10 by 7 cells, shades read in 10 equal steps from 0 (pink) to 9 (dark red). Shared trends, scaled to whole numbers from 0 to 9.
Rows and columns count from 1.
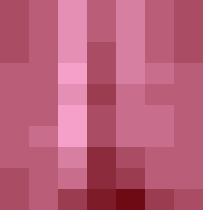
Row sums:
25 25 26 22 26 23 22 30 33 43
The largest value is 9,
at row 10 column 5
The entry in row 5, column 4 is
6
